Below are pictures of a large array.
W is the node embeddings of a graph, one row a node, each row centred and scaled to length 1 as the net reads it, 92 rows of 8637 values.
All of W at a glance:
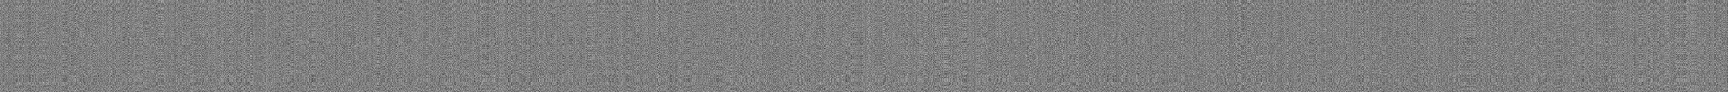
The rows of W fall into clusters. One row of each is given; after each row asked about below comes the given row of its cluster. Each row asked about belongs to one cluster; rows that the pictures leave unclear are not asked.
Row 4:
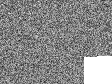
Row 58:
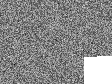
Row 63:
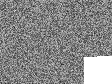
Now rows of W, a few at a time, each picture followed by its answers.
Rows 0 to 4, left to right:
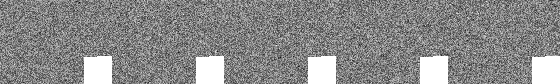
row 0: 63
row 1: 63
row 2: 63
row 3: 4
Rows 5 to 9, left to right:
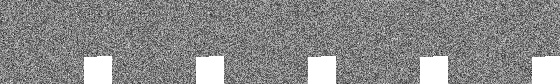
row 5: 58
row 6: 58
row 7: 63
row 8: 63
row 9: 63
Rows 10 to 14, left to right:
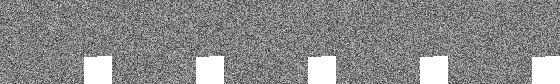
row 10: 58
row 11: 4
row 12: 4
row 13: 58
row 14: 63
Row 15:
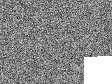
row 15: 4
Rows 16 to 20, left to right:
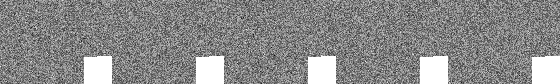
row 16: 63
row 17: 63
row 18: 4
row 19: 63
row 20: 58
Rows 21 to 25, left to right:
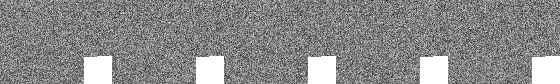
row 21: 63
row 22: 4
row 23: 63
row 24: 4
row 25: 63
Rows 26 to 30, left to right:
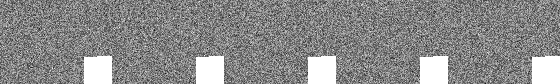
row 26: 4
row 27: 58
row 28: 63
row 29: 63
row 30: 4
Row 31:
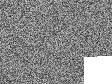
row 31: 63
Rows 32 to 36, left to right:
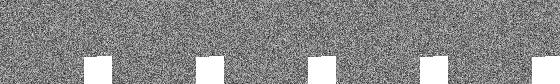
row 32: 58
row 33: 63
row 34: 63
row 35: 58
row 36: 63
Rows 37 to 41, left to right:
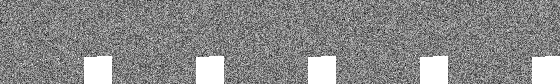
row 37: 58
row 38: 4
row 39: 58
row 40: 58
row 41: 4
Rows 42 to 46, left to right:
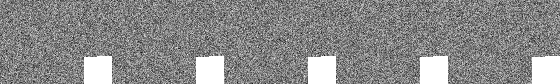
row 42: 4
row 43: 58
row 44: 58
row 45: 63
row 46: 63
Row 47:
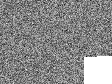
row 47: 4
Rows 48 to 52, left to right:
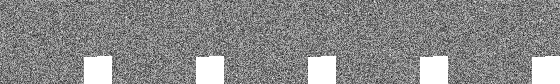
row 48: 63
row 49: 4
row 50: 58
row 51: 4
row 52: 63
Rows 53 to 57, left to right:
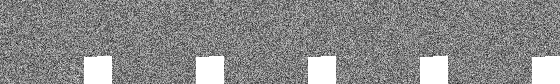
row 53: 4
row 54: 63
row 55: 58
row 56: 58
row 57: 63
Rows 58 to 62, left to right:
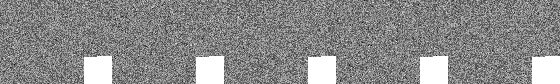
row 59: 63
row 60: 4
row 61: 58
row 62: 4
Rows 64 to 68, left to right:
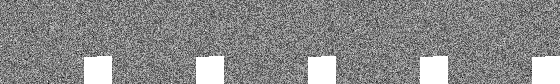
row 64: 58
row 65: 58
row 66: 4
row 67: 4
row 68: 63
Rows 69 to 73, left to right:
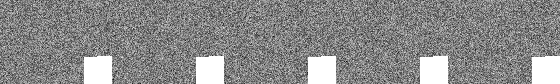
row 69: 4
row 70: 58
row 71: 63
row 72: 58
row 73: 63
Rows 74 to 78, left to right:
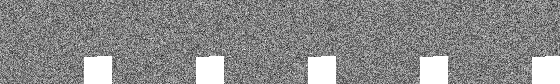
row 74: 63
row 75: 4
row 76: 4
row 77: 63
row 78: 4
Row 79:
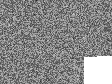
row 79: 4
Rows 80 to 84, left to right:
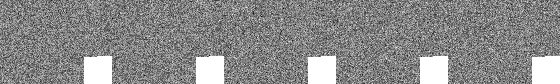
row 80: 4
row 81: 4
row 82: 58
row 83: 58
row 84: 58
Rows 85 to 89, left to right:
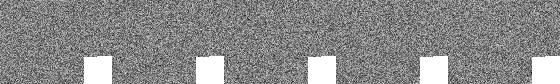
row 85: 63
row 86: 4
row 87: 4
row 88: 63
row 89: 63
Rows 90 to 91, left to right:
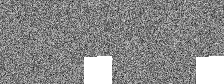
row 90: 4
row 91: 58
